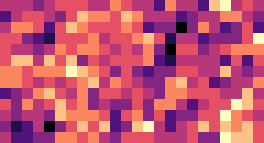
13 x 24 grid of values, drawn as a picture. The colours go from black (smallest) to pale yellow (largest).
Slope: none. Mirror symmetry: none. Odd rows or columns: none.
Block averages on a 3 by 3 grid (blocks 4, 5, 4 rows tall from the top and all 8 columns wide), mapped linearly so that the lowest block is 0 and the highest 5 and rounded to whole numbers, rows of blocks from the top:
2 3 0 | 5 1 2 | 1 2 5
